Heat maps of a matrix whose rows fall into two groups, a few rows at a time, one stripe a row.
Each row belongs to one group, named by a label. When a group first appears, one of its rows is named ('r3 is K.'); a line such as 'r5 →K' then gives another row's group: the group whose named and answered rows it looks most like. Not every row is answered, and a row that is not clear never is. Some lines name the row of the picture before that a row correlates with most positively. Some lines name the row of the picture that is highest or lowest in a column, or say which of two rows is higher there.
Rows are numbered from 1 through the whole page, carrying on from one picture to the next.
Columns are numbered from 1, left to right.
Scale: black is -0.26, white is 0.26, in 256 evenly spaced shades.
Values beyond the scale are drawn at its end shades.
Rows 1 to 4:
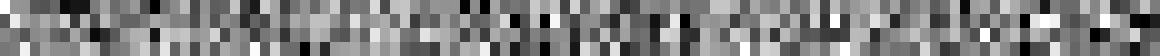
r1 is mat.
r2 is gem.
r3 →mat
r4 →gem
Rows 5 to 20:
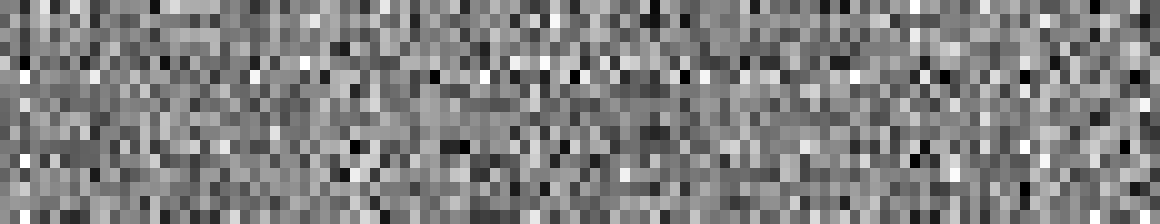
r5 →mat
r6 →gem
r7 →mat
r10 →gem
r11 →gem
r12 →mat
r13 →mat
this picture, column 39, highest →5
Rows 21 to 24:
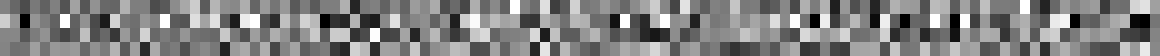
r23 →gem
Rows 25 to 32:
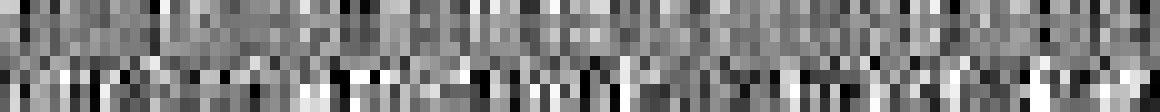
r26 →mat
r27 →mat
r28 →mat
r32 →gem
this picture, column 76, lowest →30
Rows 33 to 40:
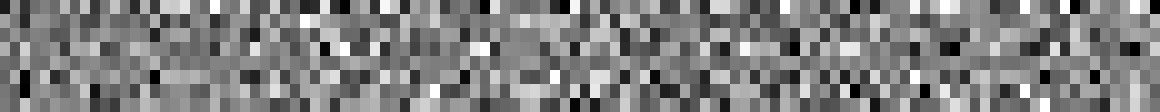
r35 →mat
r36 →gem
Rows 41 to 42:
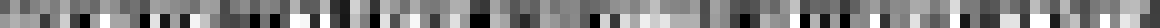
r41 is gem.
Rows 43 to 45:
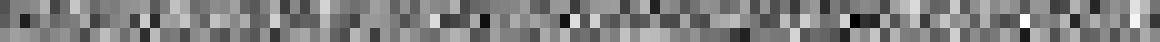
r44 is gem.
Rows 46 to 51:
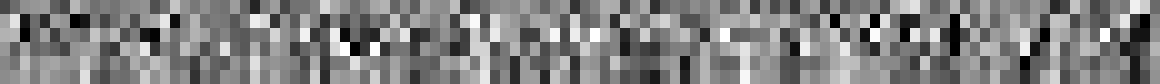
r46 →mat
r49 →gem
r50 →gem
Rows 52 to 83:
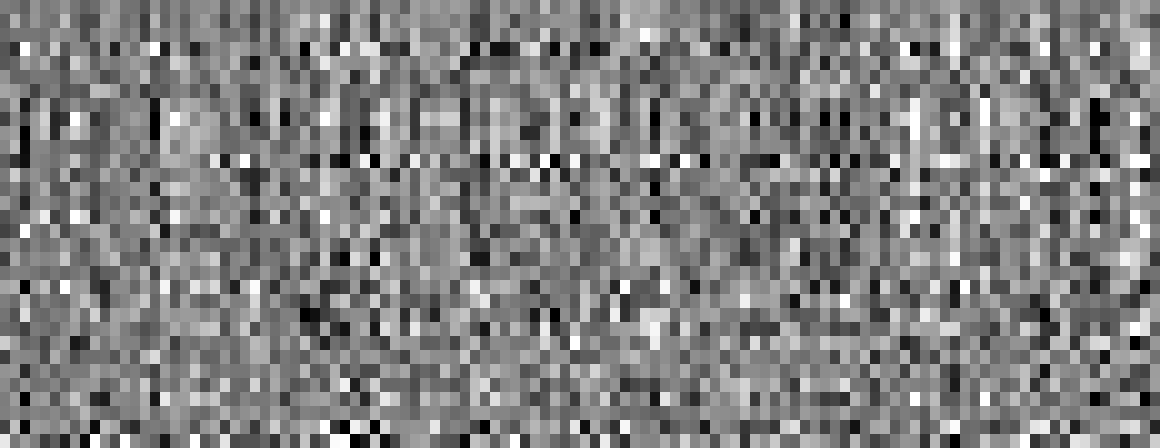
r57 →gem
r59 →mat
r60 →mat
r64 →gem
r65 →mat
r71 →mat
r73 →gem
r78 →mat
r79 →gem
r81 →gem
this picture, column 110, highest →55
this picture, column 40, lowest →64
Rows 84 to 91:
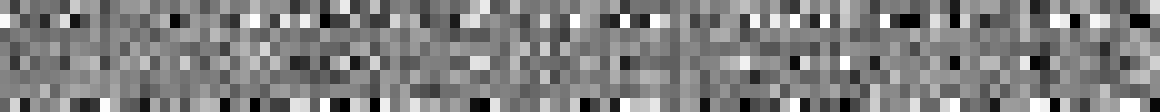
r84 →gem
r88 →gem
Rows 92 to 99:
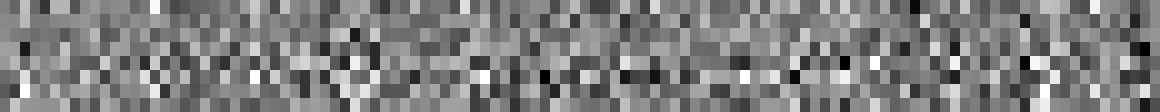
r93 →gem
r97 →gem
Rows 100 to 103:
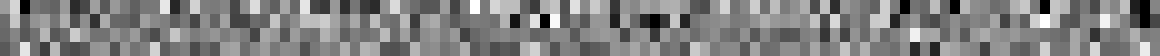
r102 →mat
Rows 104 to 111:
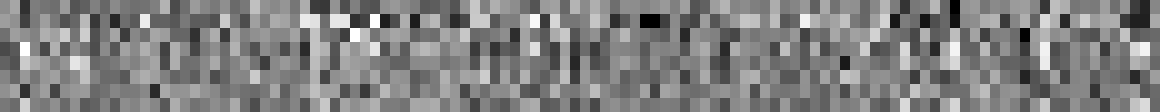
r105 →gem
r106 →gem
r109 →gem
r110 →mat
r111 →mat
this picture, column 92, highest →110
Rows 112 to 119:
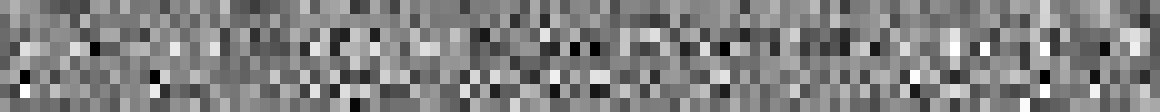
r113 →gem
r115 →mat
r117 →mat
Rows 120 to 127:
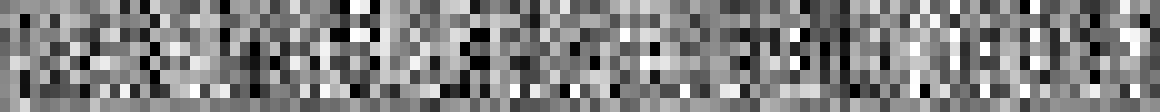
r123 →mat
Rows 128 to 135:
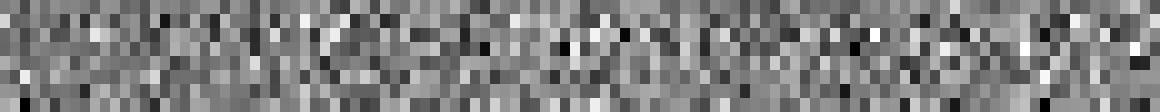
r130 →mat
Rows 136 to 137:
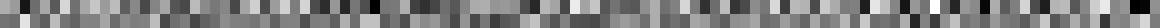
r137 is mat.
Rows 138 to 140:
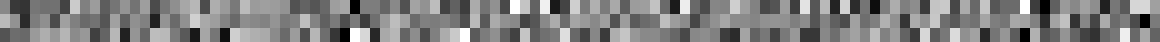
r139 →mat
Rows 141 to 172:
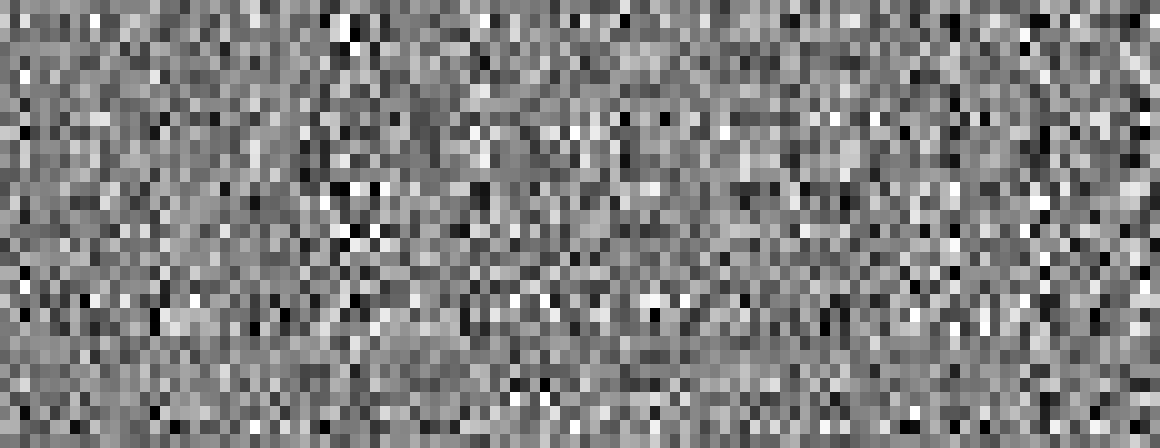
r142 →gem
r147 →gem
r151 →gem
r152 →gem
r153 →gem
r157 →gem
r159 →mat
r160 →mat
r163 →mat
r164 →mat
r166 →gem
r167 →gem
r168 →gem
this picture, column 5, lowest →162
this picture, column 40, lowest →149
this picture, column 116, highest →142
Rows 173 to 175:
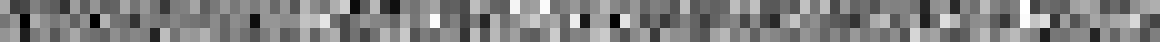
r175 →mat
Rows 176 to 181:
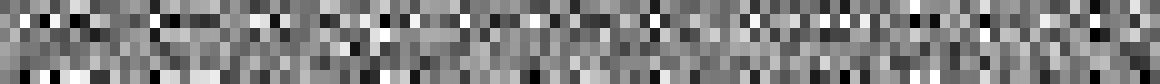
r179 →gem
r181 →mat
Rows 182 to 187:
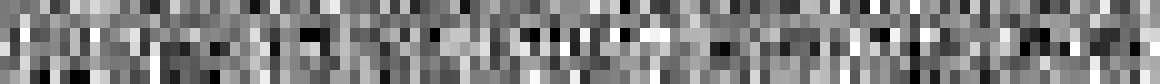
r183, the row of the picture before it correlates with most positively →177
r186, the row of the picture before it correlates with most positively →177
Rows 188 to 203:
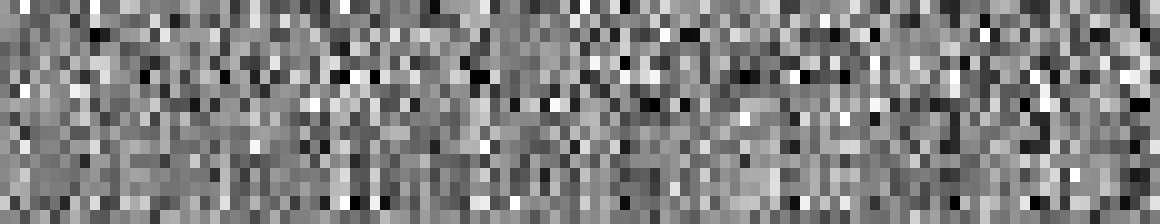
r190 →mat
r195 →gem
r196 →gem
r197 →mat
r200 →gem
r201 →gem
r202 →gem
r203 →mat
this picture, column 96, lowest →202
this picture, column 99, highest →190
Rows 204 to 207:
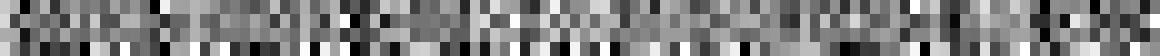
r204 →mat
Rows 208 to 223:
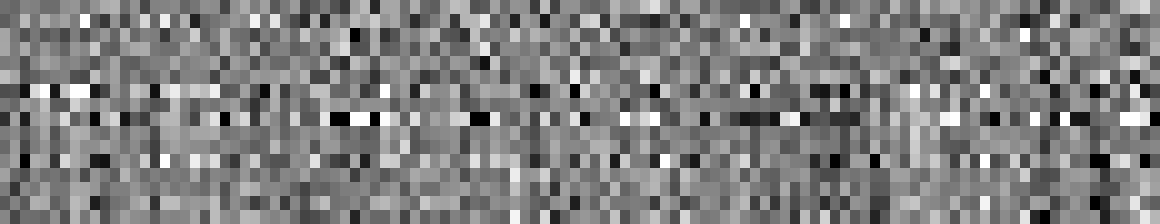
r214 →mat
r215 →mat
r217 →mat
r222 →mat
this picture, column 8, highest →214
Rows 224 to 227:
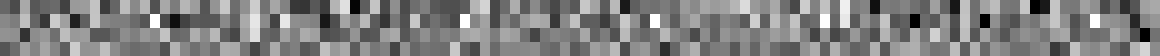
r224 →gem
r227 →mat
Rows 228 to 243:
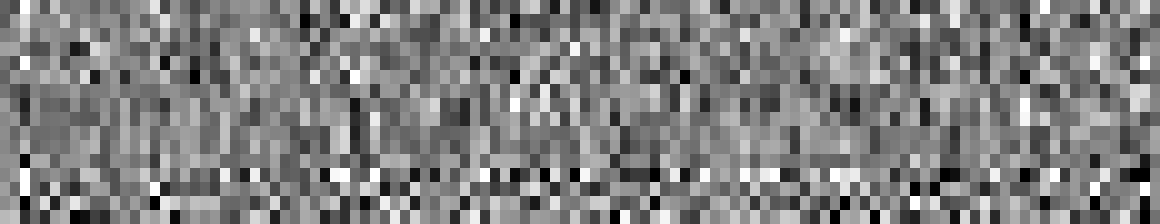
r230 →gem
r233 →gem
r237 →gem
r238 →gem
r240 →gem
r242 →mat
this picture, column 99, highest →242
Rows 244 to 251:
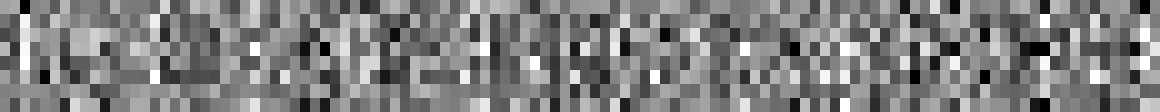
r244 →mat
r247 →gem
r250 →mat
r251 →gem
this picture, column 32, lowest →246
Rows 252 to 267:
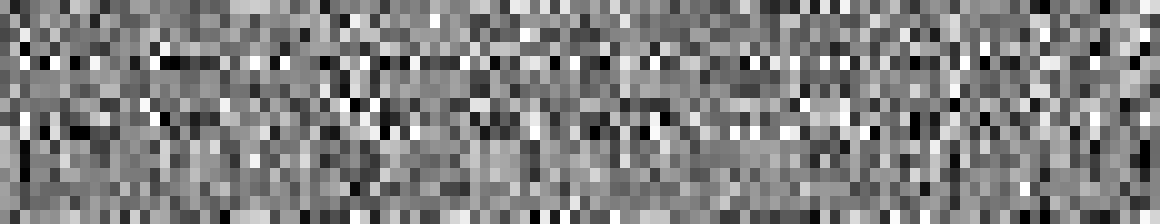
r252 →gem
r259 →gem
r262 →mat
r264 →mat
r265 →gem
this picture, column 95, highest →261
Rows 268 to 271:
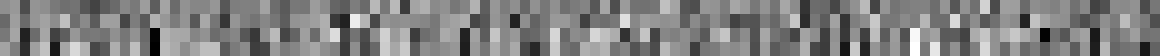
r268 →mat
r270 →mat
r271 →mat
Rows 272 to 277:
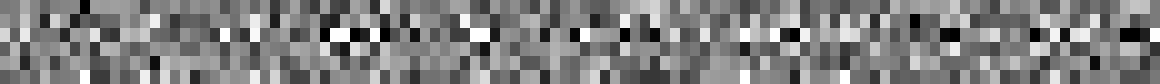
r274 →gem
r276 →mat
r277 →gem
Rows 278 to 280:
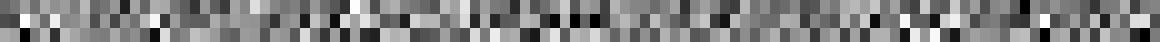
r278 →gem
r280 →mat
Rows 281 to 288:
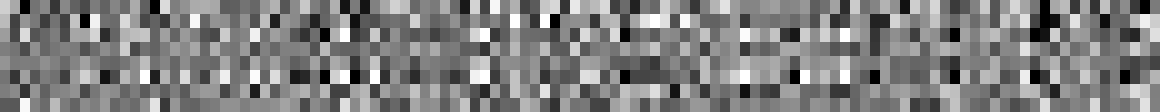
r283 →gem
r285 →gem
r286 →gem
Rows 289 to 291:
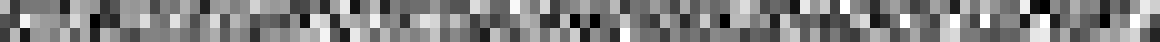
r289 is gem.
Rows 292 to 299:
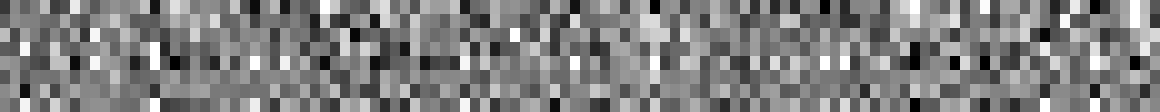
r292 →mat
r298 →mat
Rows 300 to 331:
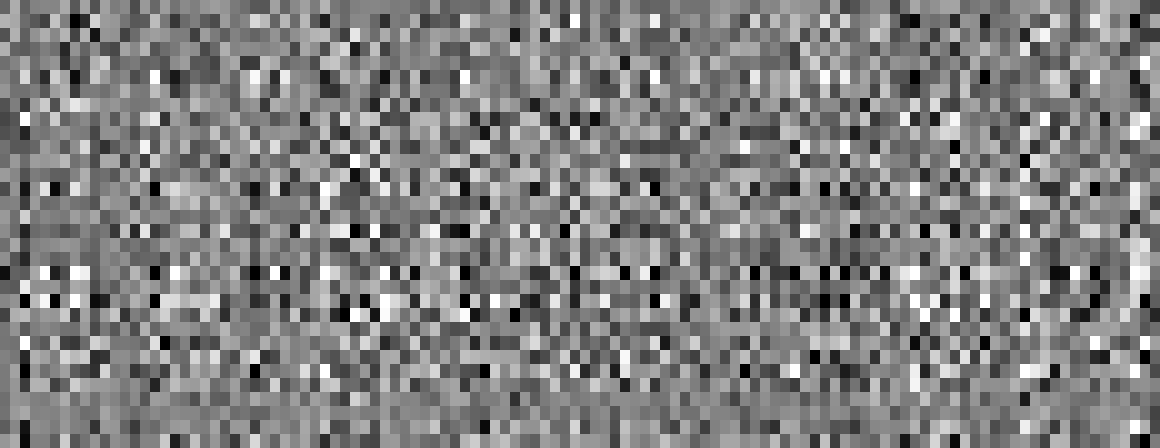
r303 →gem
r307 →mat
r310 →gem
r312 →gem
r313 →mat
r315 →gem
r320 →mat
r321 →mat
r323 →gem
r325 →mat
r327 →mat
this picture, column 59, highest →315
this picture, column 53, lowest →321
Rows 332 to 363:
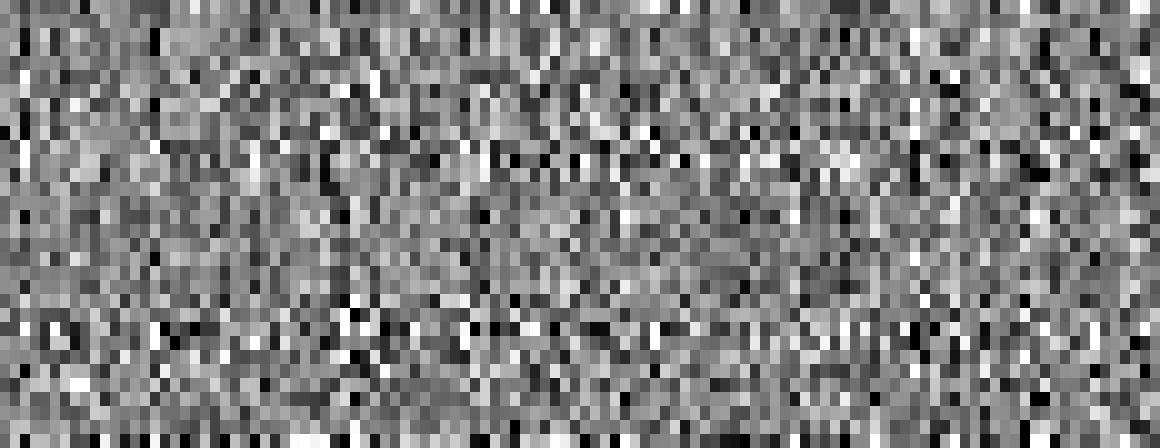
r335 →mat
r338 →gem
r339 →mat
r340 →mat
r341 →mat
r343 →gem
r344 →gem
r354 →gem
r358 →mat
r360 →gem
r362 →gem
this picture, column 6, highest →355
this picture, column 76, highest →356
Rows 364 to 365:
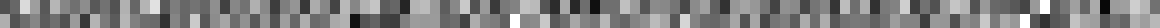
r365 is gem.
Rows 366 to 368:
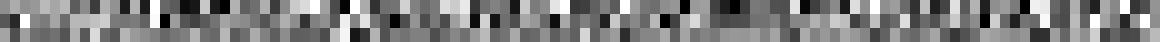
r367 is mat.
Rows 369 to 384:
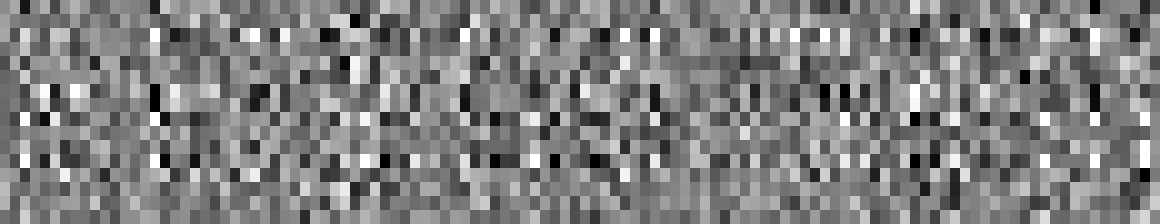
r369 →mat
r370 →gem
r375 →mat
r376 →mat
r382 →gem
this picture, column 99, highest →375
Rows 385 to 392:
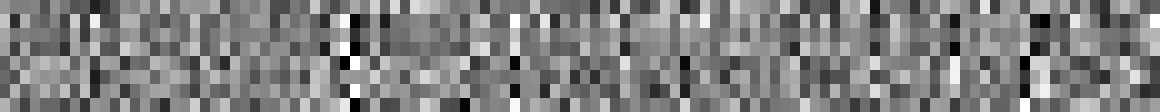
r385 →mat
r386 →gem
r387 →gem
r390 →mat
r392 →gem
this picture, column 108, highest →386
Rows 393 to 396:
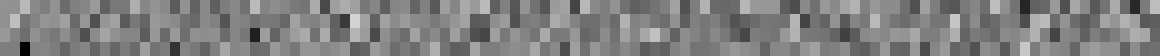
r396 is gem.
